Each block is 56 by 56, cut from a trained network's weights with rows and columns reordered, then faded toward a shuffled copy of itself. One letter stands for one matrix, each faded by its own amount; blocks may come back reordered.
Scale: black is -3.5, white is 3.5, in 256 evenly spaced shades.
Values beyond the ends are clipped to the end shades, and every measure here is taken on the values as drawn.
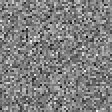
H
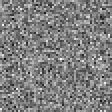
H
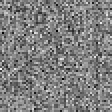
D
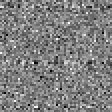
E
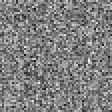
D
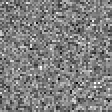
H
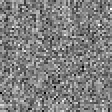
D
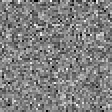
E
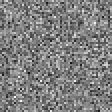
D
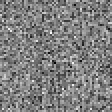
D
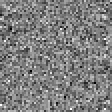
H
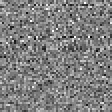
E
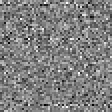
E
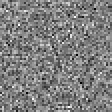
H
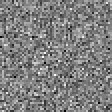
D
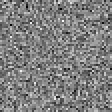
H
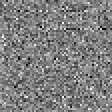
E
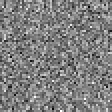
D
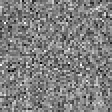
D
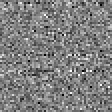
E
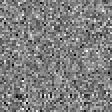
E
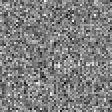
H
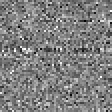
E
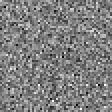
H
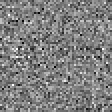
E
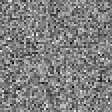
D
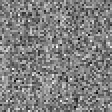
D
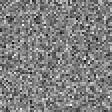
H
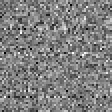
E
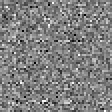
E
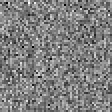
D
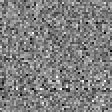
E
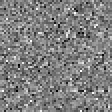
E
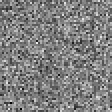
D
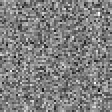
D
